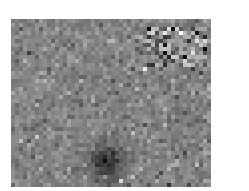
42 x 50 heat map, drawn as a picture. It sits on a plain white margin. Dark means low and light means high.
Mirror symmetry: none. Histogram: heavy tails on both sides. Roughest part: top right. Odd patch: rougher, in the top right. Dips: one, in the bottom middle. Ninth with the lowest average: bottom middle. Stripes: none.
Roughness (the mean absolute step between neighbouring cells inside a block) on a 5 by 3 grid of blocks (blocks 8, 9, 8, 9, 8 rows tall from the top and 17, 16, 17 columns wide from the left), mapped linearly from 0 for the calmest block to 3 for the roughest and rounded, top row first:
0 0 3 / 0 0 2 / 0 0 0 / 0 0 0 / 0 0 0
